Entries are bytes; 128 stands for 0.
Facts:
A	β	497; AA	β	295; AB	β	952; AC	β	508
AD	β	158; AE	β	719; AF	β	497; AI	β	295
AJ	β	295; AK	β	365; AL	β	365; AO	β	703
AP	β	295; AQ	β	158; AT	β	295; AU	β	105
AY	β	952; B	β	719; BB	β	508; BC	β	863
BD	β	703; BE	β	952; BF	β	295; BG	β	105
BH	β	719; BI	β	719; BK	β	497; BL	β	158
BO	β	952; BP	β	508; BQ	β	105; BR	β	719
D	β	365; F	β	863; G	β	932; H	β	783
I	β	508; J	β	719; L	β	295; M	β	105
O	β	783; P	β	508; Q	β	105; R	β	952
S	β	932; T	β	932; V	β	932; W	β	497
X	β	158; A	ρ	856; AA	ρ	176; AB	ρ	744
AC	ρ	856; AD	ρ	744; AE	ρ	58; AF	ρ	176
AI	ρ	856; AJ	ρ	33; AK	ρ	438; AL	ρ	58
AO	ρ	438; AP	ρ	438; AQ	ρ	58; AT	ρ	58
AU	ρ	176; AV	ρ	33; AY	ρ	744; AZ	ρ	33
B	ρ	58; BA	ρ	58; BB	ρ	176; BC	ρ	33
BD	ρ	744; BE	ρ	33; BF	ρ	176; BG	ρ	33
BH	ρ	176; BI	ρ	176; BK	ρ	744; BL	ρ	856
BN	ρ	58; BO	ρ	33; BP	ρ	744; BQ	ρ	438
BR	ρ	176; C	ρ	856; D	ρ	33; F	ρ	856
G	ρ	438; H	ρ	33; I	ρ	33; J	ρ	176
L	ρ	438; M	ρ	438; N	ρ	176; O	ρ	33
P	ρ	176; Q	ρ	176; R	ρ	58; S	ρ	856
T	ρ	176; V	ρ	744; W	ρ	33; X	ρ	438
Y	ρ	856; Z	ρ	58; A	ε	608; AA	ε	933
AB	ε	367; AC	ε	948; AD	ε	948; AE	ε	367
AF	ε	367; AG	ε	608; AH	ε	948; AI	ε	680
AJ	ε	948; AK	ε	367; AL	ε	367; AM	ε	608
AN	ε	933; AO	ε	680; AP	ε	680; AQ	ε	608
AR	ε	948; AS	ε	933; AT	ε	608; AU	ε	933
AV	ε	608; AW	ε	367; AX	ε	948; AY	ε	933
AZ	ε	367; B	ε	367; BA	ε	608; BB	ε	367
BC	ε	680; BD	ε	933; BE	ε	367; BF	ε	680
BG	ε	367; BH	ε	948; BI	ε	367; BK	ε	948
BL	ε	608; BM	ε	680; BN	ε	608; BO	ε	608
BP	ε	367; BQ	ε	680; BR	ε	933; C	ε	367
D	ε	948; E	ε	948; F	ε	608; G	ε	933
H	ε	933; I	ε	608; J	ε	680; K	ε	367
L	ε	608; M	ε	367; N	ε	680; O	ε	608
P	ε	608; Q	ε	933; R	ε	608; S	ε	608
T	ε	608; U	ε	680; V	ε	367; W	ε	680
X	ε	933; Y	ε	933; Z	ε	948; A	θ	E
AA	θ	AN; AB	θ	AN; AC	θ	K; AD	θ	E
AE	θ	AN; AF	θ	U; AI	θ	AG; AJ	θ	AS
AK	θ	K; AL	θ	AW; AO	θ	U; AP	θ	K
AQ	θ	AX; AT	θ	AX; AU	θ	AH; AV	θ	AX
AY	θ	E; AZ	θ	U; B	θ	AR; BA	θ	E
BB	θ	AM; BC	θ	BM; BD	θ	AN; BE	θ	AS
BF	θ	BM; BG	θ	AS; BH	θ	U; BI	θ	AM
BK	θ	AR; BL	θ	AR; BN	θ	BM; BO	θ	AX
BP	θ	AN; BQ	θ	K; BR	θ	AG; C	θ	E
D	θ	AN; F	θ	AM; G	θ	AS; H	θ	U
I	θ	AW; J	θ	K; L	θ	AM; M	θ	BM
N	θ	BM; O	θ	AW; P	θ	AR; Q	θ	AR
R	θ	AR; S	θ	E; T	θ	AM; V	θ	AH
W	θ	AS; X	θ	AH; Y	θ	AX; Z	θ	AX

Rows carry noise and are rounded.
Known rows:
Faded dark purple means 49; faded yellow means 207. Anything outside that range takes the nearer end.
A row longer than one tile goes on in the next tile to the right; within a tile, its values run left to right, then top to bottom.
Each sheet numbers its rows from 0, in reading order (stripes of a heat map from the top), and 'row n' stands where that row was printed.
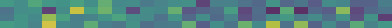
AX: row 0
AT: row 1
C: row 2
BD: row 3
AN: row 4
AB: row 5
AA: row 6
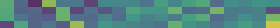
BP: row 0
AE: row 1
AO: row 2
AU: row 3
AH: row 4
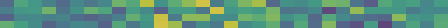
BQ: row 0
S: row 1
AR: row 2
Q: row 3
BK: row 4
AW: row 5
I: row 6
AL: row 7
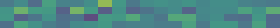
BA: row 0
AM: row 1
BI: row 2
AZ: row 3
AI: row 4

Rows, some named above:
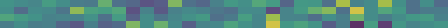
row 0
AK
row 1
F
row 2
D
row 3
AC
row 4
AX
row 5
O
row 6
P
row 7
BH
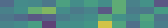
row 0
A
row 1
AS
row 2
BR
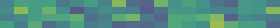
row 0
AQ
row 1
AF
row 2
BB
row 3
Z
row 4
BQ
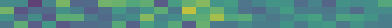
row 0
BD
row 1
BB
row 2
Y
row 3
R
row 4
BI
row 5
BH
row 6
AK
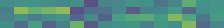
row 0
AV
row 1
BD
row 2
BE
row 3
V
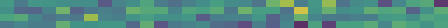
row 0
BI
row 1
AY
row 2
BO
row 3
T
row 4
F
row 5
P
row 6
W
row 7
H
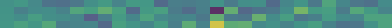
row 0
AJ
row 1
T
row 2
G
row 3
E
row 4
AD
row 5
BN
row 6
BC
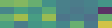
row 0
B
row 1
E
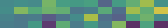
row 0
L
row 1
X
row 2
BL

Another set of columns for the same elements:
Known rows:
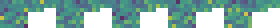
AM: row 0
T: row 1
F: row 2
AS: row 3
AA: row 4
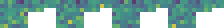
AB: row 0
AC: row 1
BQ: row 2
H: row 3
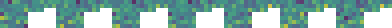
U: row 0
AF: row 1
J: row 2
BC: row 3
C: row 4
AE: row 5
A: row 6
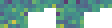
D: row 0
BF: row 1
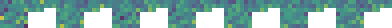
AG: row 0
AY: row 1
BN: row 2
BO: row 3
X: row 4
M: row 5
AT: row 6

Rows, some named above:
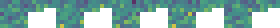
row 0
AT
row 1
AY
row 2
AF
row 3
BD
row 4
I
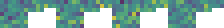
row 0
F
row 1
E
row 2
AN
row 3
R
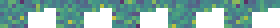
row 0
B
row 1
BH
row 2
AX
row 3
AY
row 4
BK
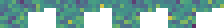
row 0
P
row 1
AC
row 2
BB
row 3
AH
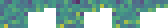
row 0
H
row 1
AE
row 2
AD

